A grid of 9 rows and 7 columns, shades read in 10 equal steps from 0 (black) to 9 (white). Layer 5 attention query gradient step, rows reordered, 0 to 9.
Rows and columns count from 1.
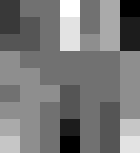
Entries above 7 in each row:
1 1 1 0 0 0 0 0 1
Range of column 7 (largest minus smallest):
8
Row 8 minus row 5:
1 0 0 -3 0 -1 2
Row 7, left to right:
5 5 4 3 4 3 5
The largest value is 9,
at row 1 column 4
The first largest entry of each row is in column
4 4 4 1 1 2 1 7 7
